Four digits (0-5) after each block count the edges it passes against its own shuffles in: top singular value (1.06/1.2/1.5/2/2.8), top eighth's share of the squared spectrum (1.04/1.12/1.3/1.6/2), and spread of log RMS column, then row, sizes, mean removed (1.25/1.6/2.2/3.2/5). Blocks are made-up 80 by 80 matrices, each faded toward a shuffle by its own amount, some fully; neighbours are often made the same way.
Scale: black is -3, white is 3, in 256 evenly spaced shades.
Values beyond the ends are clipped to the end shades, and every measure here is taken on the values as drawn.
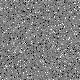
0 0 0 0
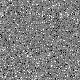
2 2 0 0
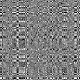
5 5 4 4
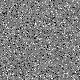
1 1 0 0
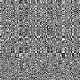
5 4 3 3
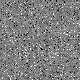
2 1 0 0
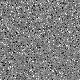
2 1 0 0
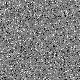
1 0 0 0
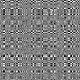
5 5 4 4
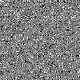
3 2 1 1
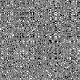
4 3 2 2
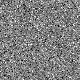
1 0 0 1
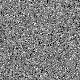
0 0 0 1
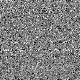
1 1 0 2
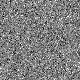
0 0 0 0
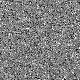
0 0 0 0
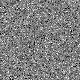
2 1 0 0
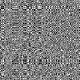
5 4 3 3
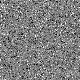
0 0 0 0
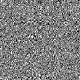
4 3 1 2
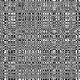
5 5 4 4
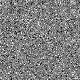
3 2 0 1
